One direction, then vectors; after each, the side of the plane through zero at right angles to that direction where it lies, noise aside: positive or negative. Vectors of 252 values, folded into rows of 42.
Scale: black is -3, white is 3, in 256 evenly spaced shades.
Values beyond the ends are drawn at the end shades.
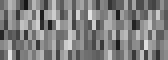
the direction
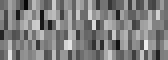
positive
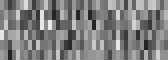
negative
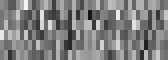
negative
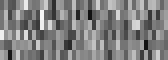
negative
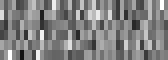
positive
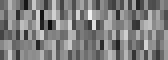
positive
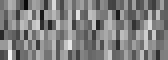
positive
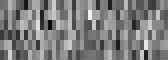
positive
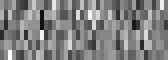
positive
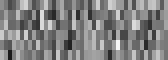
negative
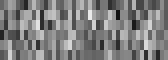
positive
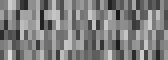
positive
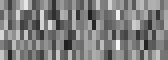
negative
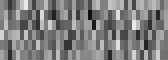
negative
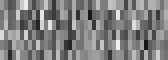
negative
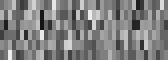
positive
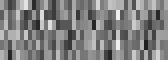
negative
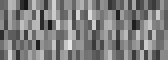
positive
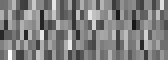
positive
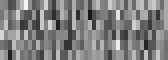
negative
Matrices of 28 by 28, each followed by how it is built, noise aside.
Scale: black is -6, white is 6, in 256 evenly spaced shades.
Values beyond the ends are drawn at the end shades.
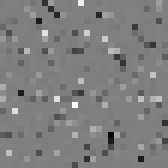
sparse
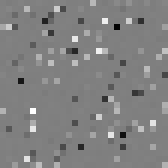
sparse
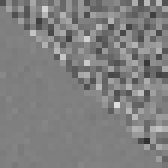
upper triangular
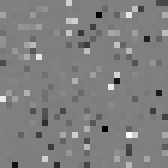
sparse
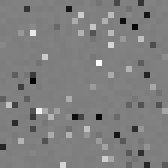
sparse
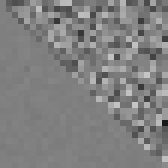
upper triangular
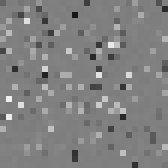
sparse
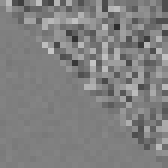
upper triangular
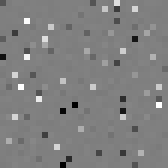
sparse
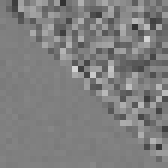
upper triangular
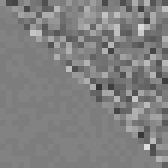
upper triangular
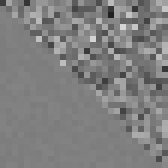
upper triangular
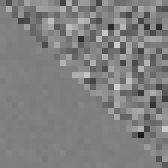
upper triangular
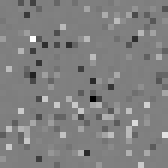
sparse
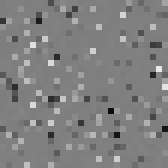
sparse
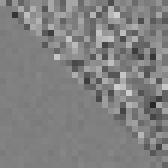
upper triangular
